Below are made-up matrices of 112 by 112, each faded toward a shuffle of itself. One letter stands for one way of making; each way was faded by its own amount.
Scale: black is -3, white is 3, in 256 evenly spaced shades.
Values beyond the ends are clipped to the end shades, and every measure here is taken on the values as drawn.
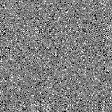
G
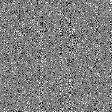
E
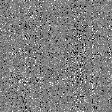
E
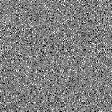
G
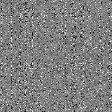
E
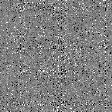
E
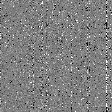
E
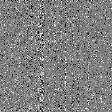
E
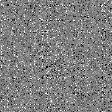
E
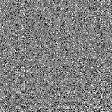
G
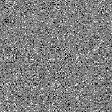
G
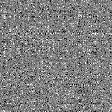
G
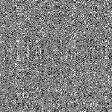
G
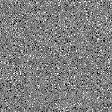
G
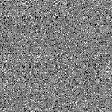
G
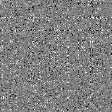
E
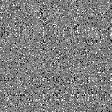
G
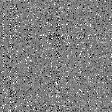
E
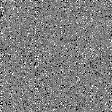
E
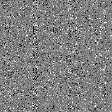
E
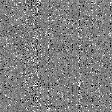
E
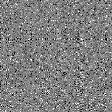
G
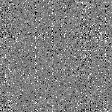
E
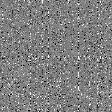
E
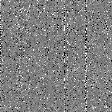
E
